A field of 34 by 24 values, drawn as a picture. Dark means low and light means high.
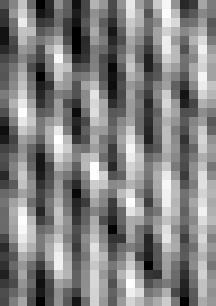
Stripes running up and down repeat 6 times from left to right. On average the colour sits 50% of the way up the scale. The ninth with the lowest average is the top middle.
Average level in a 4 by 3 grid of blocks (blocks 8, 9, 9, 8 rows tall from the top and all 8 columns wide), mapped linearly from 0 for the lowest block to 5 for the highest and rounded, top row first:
1 0 4 / 3 2 2 / 2 3 5 / 2 4 2
